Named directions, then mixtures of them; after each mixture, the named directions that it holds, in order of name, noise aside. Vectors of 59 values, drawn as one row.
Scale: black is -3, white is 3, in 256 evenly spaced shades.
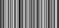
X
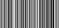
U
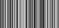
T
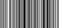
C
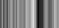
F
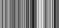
F, U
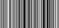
C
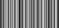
X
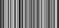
X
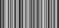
X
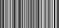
U, X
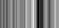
F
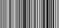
C, U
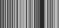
F, T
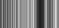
F, T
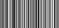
U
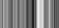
F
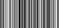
C, X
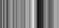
F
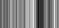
F
